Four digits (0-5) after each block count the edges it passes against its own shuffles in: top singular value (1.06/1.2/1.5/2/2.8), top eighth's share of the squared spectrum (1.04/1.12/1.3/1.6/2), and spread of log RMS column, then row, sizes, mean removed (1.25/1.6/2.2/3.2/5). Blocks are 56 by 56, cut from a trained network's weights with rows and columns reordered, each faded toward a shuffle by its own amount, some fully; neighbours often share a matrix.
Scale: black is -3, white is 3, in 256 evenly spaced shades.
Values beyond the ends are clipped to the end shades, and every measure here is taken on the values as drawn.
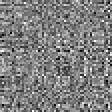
4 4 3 2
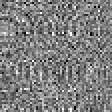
4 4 2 2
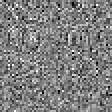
4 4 2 1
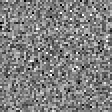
0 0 0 0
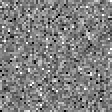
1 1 0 0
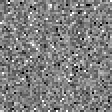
0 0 0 0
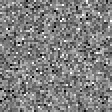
0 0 0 0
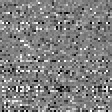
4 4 1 3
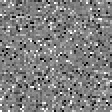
2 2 0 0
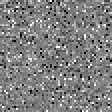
2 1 0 1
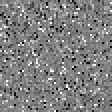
0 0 0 0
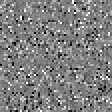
1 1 0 0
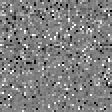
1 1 0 0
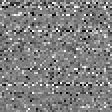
3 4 0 3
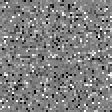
1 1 0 0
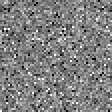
1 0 0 0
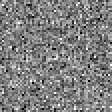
2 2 0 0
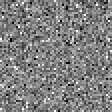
1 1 0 0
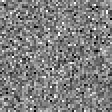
1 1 0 0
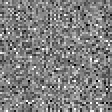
3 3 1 2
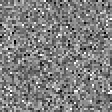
0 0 0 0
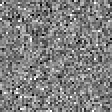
2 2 0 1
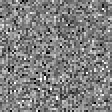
2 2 0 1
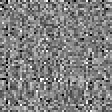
3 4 1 2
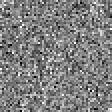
1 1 0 0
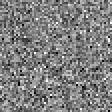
2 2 0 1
